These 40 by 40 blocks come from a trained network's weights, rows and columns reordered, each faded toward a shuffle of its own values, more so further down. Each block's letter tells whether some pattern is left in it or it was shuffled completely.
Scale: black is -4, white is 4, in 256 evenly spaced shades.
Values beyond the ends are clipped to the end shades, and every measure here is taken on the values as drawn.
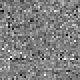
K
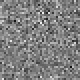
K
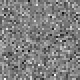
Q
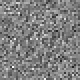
Q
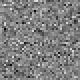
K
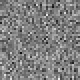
K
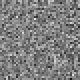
K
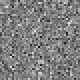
K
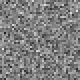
Q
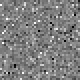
Q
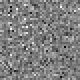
K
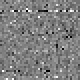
K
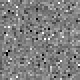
Q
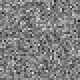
Q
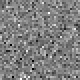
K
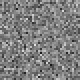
Q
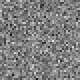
Q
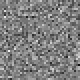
K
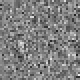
K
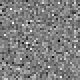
Q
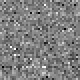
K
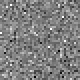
K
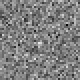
Q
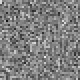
K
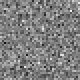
Q
